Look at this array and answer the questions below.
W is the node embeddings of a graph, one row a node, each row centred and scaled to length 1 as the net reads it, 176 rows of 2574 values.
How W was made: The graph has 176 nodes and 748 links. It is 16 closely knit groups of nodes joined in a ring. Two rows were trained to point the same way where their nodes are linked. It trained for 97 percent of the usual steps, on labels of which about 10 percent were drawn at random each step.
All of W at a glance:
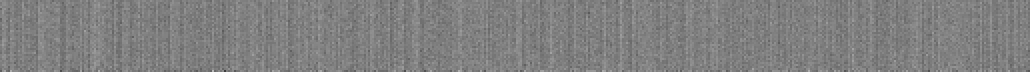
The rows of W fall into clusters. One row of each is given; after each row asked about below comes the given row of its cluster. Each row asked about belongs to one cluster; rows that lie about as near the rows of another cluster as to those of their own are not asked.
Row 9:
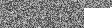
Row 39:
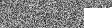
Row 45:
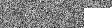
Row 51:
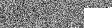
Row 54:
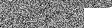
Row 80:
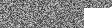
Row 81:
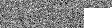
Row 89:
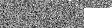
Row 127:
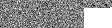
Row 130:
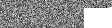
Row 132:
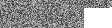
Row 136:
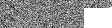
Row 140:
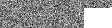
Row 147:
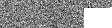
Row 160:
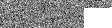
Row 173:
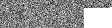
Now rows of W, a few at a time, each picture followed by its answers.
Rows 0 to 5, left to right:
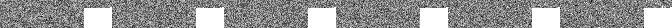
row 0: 140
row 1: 89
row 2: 130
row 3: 81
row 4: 39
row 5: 160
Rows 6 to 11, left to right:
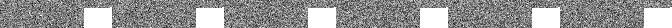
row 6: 147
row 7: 45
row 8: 39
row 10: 147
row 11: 45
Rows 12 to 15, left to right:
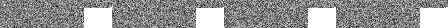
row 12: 127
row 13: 132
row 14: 81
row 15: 127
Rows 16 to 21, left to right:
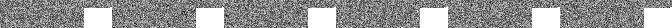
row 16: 81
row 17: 132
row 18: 89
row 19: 89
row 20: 80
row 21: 9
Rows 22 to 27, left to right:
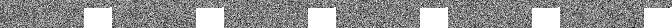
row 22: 51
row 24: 140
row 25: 160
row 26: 130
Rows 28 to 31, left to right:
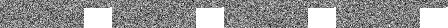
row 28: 81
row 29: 54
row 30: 136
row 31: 130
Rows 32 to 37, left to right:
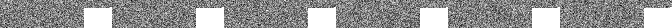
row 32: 160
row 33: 80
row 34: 80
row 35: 45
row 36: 132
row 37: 89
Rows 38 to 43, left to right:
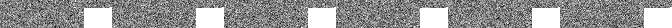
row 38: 140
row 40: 54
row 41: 89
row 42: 132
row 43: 147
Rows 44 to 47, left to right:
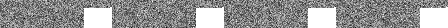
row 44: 81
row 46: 51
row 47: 39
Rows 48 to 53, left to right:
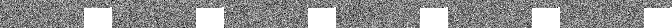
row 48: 127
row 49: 45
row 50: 173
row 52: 51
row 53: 51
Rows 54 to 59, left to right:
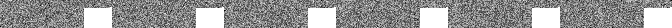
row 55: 173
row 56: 89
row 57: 45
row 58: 89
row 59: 51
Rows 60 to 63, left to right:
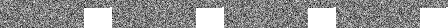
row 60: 80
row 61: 80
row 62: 130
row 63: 81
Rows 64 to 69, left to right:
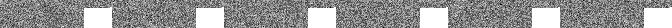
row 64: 147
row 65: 132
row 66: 140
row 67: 127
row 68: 45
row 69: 140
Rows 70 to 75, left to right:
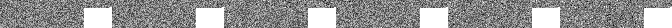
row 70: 39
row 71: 130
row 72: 45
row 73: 130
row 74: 54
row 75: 147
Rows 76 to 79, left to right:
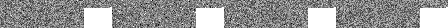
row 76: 136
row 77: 136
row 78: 132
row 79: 51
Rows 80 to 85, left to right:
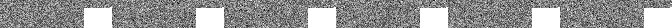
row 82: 132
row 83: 9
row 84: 39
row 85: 140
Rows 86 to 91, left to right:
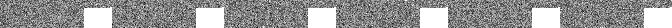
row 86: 51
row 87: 89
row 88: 9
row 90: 127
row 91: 39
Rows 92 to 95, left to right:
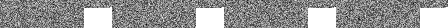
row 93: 80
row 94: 39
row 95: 54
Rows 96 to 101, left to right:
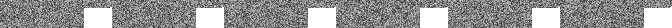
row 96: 51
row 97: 9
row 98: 45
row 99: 54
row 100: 147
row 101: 45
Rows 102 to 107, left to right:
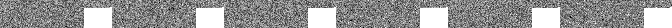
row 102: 45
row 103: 54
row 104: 132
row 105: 54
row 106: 160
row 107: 136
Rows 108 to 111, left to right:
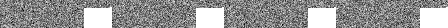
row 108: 89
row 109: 160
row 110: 45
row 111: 80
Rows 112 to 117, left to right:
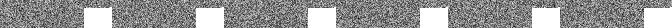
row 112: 89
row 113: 130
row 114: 147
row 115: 39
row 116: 132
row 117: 132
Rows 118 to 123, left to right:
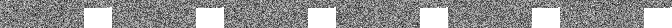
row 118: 54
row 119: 89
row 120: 80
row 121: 51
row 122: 81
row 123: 173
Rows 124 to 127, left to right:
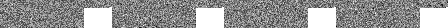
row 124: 80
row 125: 160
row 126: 173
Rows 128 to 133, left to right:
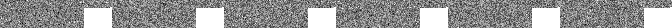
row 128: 173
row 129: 132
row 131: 173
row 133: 9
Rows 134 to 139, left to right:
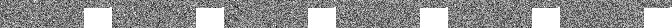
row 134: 136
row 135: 160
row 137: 160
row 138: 147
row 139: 127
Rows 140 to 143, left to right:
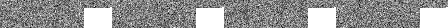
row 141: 147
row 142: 173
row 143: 45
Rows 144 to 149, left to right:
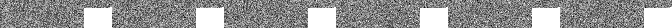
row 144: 89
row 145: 54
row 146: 51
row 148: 160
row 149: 54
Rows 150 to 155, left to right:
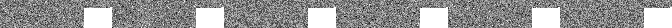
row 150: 81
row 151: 136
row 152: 140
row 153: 81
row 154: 160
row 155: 127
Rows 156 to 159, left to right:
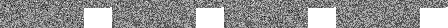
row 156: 173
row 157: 140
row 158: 140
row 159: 130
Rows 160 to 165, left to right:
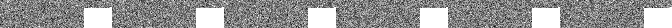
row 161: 160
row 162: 132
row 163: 81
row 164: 127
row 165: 136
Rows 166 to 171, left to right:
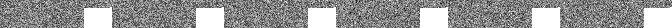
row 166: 136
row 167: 140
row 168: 140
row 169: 45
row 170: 39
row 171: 130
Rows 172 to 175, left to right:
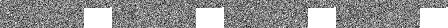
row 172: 80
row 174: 80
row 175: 51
